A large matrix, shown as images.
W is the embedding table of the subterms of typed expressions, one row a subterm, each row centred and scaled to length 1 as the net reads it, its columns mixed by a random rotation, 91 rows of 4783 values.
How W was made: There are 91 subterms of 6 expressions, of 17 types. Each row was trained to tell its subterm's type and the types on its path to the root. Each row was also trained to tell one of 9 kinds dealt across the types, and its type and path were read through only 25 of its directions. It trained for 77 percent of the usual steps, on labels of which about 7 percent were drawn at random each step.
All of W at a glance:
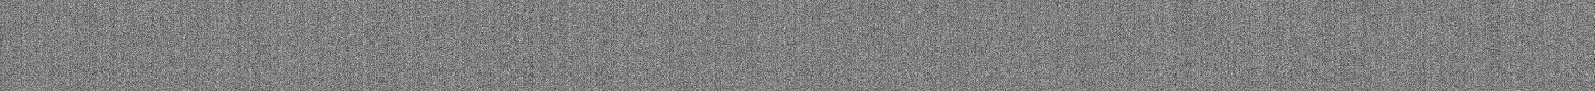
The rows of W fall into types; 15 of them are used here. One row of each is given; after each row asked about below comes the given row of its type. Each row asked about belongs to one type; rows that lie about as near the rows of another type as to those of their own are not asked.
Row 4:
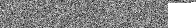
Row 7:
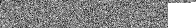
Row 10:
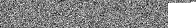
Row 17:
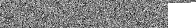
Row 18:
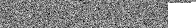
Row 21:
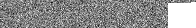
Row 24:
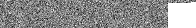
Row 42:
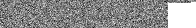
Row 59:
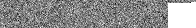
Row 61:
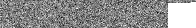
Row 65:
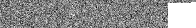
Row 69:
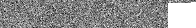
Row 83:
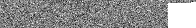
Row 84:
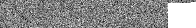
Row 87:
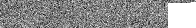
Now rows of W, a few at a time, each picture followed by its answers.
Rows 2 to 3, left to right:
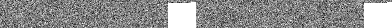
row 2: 24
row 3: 7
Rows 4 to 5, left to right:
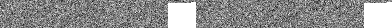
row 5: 10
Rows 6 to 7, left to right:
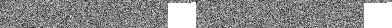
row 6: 4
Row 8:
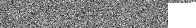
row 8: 24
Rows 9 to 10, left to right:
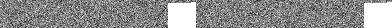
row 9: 83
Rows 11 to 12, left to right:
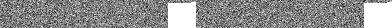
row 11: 18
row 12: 4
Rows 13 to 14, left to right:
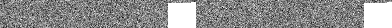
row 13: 42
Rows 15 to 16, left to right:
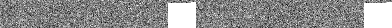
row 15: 18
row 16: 21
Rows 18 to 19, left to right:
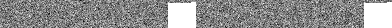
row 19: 17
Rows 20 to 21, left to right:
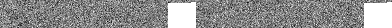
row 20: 7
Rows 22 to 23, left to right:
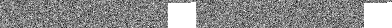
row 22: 7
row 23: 59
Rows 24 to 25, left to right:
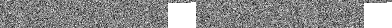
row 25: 17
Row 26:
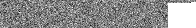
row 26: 59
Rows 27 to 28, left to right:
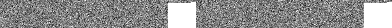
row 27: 69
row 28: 69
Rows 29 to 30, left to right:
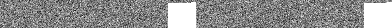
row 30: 18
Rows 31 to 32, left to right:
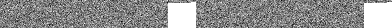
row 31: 69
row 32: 4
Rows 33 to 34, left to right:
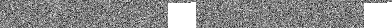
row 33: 4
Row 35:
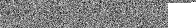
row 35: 59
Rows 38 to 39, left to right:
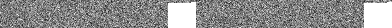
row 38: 83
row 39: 69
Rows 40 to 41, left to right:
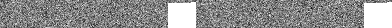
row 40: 42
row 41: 10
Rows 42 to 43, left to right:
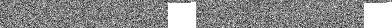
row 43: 87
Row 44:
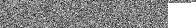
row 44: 42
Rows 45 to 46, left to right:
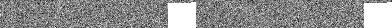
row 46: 83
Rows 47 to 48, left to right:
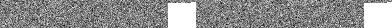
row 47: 84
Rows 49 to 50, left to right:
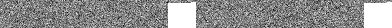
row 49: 69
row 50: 10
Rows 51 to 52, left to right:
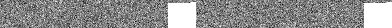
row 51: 17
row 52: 61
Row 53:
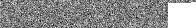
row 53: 18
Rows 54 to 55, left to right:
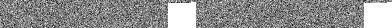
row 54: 18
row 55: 4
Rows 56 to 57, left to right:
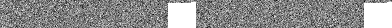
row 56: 61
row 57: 10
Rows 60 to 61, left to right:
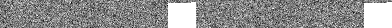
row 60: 24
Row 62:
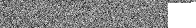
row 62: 83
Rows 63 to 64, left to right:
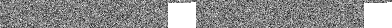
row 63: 42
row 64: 24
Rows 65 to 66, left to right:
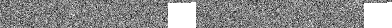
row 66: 83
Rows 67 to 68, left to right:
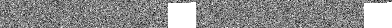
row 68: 84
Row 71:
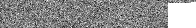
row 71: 21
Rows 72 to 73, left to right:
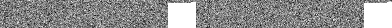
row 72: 87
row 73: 10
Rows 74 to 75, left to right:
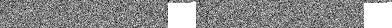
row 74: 10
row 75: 83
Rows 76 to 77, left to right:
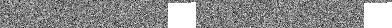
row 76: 61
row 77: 7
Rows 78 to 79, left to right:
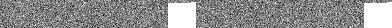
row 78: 24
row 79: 61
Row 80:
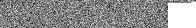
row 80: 69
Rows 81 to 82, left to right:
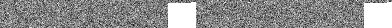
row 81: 84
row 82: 18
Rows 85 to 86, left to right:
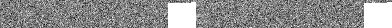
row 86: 61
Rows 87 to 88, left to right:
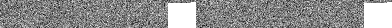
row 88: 24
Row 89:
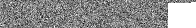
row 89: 7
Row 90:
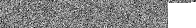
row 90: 42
